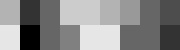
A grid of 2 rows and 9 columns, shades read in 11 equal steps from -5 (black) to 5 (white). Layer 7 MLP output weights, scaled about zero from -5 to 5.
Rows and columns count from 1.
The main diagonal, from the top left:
2 -5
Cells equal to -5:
1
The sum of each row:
4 1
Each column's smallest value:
2 -5 -1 0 3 2 -1 -1 -3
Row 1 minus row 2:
-2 2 0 3 -1 -2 2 0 1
